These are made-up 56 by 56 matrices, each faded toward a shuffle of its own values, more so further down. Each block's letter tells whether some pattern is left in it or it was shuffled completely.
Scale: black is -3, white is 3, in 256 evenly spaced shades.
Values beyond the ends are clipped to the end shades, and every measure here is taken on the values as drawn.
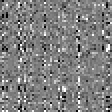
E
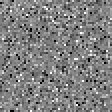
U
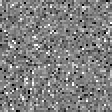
U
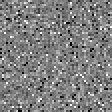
U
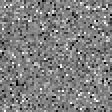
U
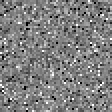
U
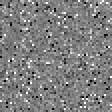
U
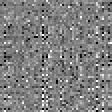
E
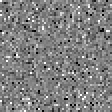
U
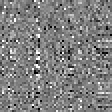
E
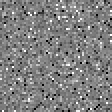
U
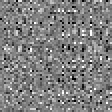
E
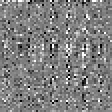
E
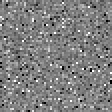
U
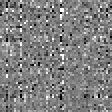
E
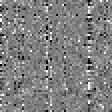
E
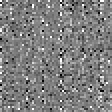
E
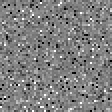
U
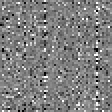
E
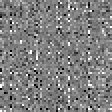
E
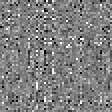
E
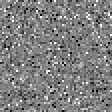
U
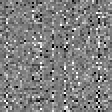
E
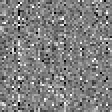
E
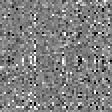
E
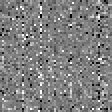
E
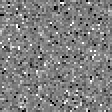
U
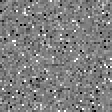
U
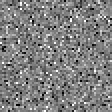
U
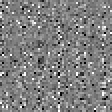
E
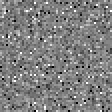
U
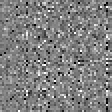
E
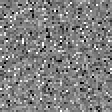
U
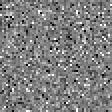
U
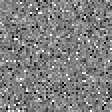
U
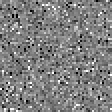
U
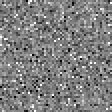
U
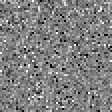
U
